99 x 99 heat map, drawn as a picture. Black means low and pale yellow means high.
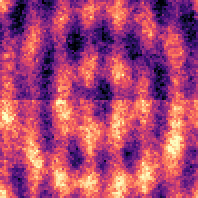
Rings: centred on the centre. Ninth with the lowest average: top right. Seam: horizontal, 50% of the way down, the bottom part higher. Stripes: upright, repeating 7 times.
